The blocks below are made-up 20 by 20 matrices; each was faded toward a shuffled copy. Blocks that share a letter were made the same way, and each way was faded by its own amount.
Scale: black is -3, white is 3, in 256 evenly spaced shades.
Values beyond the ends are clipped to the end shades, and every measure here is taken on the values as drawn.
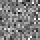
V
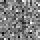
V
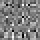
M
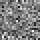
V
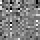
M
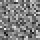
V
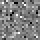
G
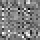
M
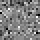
G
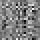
M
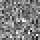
V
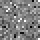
G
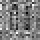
M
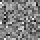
V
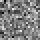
V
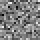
V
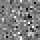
G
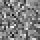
V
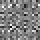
M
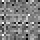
M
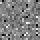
G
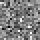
V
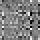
M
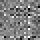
M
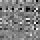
M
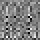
M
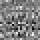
M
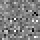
G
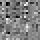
M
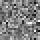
V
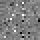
G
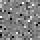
G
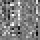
M
